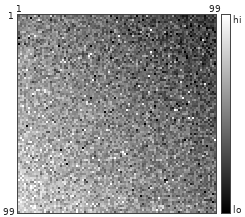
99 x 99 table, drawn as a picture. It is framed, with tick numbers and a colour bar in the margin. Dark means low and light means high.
On average the colour sits 50% of the way up the scale. The halves do not mirror each other. The bottom left is the ninth with the highest average. The values follow a bell shape. The field climbs toward the bottom left. The top right is the ninth with the lowest average. No regular stripes run through it.
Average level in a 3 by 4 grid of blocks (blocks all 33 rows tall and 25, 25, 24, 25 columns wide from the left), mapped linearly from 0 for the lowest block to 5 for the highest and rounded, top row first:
3 2 1 0 / 4 3 2 1 / 5 4 3 2
